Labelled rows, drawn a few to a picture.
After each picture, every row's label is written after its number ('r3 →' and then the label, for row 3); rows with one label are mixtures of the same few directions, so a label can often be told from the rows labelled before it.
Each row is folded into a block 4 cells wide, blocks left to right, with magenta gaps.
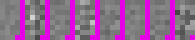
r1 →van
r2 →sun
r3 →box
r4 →box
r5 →van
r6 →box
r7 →box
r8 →van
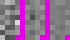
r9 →box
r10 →sun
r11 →box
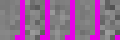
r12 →van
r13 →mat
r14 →van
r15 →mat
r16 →mat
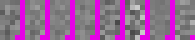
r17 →van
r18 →mat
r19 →mat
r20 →van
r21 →box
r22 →mat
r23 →box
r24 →box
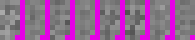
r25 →van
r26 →sun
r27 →box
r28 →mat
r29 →van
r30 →van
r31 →mat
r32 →box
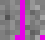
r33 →sun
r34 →mat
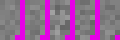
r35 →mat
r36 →mat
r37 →van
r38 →box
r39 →mat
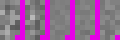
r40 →van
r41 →sun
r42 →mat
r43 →mat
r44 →mat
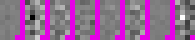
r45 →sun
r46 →sun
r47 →mat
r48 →box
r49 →mat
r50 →mat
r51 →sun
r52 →sun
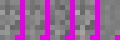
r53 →van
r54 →van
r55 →mat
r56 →van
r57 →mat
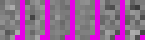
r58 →mat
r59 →sun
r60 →sun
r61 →box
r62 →mat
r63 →mat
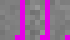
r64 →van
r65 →mat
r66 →mat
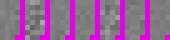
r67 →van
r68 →box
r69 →mat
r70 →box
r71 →van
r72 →box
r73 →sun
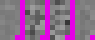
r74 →mat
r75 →van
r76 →box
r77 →mat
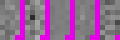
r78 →mat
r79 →sun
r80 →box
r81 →sun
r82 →box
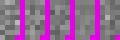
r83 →box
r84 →van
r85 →van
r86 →van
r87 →sun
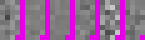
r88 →sun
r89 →mat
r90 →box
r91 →mat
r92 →mat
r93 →van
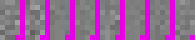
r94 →box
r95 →mat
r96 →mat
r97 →mat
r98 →van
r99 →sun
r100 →van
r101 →box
